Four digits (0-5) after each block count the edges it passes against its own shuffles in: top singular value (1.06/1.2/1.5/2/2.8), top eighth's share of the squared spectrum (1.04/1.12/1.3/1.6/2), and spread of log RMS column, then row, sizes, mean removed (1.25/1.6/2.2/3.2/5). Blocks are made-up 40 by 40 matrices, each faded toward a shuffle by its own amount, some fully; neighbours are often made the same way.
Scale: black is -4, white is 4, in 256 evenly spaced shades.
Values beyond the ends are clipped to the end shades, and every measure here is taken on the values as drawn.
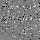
1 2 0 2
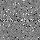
1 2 0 2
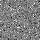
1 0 0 0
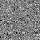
2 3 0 1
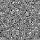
3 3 1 1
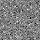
2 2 0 0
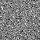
1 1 0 0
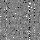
2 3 2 0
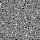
0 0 0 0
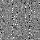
1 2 2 0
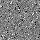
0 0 0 0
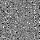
1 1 2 0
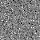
0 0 0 0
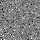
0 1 0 0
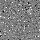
0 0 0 0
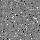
0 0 0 0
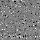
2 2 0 1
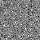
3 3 1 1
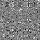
3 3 1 1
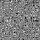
3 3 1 1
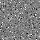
0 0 0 0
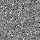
0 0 0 0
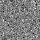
2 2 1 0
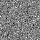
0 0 0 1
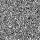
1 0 0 0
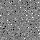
0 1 0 0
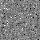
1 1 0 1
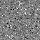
1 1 0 1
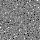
0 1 0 0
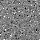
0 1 0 0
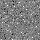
0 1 0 0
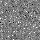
0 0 0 0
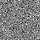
0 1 0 0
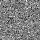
1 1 0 0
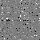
3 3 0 1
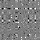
4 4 2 2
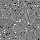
1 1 0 0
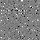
3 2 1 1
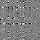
4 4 2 2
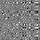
4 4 2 2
